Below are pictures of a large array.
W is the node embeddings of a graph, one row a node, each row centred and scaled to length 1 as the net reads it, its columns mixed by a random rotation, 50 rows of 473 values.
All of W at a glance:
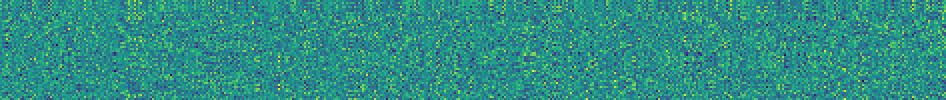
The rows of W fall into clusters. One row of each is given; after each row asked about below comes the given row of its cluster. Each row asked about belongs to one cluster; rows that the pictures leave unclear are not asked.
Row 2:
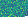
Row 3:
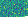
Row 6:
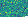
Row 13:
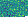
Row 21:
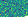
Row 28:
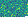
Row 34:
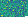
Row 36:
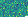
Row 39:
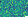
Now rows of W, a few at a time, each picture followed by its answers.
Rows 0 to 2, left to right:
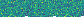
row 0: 2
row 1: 6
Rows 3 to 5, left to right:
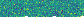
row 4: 2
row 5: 21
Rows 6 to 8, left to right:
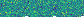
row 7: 39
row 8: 6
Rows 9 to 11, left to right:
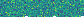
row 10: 34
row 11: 3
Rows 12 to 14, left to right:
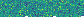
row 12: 36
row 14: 3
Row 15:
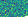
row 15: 21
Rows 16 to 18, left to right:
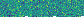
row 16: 13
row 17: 34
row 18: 6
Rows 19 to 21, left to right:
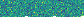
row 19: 2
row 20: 6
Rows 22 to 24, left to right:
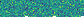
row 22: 39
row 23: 21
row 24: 3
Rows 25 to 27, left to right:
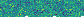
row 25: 36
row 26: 13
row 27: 13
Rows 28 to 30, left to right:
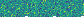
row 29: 6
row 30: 28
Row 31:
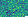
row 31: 13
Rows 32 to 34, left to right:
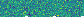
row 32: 39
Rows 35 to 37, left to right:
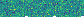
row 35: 13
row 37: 3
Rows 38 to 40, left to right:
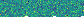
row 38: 21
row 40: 36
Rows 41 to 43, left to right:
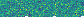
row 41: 13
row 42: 28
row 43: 36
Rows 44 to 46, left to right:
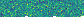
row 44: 28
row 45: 34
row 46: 21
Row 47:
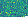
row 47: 6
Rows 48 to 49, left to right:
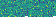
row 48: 2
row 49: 34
